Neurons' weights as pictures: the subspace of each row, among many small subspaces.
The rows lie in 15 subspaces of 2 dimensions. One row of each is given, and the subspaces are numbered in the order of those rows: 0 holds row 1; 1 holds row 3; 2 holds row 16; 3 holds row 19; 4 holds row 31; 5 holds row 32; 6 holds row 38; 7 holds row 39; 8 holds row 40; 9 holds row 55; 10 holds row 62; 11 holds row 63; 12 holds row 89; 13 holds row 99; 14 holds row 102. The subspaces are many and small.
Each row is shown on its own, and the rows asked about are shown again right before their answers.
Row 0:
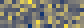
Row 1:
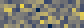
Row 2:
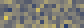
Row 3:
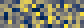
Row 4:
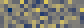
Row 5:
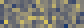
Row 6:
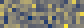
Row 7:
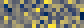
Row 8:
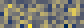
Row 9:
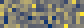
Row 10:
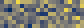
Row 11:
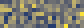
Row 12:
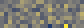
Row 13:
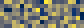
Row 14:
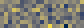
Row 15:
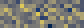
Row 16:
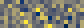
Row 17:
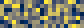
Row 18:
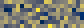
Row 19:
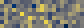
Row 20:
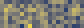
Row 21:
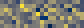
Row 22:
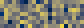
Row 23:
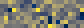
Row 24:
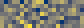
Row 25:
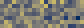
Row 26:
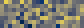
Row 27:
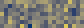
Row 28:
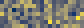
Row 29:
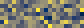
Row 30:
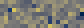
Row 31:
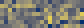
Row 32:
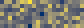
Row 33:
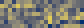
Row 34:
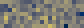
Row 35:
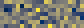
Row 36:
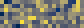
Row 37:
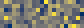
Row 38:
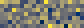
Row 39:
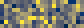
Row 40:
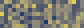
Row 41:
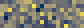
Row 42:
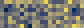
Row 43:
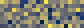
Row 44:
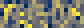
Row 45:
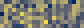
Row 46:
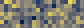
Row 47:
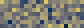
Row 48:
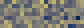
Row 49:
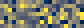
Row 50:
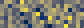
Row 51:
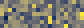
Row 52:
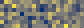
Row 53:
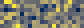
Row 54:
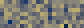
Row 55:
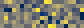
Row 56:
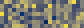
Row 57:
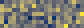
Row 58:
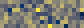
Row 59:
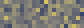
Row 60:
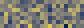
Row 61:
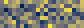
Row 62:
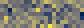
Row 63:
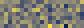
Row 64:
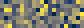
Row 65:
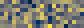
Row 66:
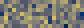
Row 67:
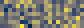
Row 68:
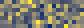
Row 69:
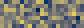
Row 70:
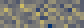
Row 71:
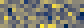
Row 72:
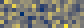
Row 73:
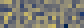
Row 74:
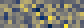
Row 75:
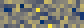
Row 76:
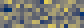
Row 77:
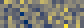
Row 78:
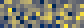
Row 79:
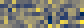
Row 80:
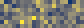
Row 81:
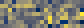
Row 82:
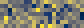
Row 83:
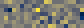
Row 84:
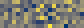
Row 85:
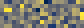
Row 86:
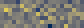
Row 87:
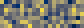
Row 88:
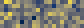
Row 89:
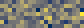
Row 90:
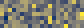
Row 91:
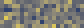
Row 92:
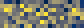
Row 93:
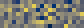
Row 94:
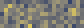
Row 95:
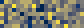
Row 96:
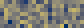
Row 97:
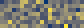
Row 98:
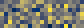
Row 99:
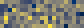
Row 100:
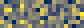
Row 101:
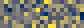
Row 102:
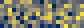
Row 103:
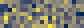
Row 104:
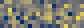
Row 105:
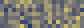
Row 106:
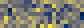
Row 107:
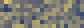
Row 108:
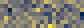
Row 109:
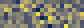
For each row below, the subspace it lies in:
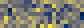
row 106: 10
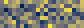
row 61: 2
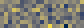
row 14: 11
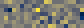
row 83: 9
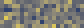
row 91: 3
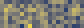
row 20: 1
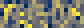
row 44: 6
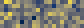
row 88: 7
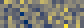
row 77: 2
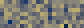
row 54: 6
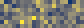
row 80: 7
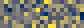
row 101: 10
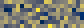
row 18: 0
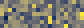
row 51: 8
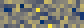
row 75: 0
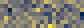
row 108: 10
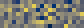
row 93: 5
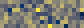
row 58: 0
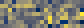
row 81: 4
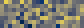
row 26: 14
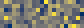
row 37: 12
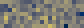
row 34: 13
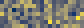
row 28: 9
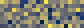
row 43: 6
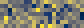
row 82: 10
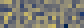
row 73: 7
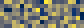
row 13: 9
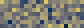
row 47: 6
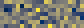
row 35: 0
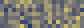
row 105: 0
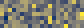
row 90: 8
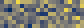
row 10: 5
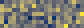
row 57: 7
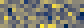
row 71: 14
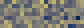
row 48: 12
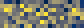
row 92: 1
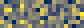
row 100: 4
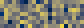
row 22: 6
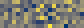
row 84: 5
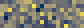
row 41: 3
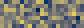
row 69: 10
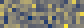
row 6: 13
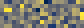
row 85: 9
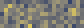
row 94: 11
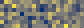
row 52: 3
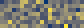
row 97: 6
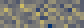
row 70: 2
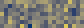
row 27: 11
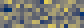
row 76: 8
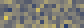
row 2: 3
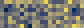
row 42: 1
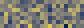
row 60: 11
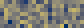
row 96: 6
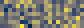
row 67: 0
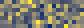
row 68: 5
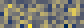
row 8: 11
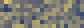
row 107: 13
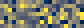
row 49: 4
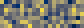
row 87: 4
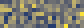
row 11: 7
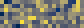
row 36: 13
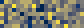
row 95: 3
